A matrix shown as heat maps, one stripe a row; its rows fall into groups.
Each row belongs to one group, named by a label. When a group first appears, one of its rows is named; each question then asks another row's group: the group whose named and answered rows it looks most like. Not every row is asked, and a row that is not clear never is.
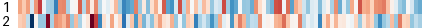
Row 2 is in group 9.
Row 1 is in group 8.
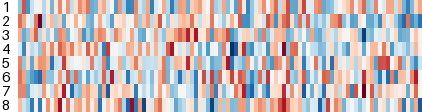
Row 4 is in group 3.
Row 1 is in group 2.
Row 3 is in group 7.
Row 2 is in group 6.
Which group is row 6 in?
9
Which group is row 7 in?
9
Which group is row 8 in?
9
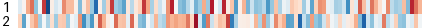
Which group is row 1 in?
3
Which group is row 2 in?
7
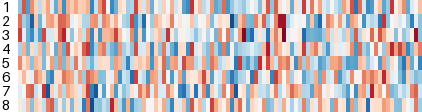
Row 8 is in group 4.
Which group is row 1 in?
2
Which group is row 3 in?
9
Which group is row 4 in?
2
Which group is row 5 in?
6
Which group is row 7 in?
3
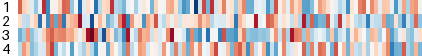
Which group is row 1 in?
3
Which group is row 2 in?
7
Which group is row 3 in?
3
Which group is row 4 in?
4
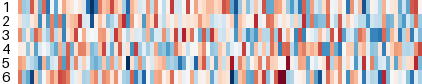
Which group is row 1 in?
7
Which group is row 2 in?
7
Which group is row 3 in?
6
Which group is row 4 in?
2
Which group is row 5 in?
9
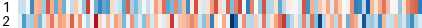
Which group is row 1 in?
4
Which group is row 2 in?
7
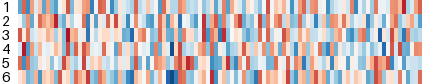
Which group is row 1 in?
2
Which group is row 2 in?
6
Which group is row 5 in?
8
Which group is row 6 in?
2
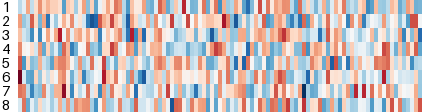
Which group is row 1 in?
6
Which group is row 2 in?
7
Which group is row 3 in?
9
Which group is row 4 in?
4
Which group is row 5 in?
8
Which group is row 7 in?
9
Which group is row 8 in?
2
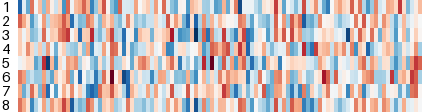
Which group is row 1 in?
2
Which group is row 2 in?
3
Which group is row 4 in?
4
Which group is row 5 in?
3
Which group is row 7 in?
7
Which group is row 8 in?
3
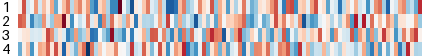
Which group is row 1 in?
2
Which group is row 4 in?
6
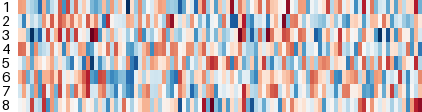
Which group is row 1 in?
9
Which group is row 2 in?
3
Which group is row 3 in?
9
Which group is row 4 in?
6
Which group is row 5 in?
4
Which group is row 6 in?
2
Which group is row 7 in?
2
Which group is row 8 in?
3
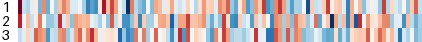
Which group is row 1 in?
7
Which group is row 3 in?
8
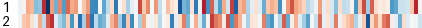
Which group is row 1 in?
3
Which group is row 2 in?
4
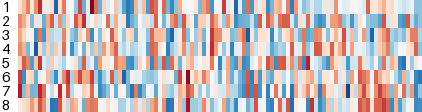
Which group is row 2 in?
6
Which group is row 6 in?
8
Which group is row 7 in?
8
